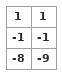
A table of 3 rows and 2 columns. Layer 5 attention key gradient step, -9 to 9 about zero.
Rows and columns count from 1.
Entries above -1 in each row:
2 0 0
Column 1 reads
1 -1 -8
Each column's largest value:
1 1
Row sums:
2 -2 -17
